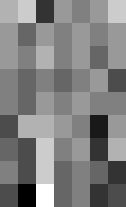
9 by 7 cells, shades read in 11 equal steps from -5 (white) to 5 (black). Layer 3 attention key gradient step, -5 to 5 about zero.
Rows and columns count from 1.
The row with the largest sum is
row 9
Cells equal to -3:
4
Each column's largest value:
2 5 3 1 0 4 3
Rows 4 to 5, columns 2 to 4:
1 0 1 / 1 -1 0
